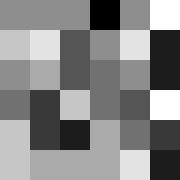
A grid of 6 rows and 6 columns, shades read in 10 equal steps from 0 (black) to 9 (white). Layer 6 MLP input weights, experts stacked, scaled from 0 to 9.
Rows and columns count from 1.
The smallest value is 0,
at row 1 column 4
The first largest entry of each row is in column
6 2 2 6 1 5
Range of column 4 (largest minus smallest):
6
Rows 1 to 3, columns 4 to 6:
0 5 9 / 5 8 1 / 4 5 1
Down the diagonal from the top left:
5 8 3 4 4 1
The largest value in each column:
7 8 7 6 8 9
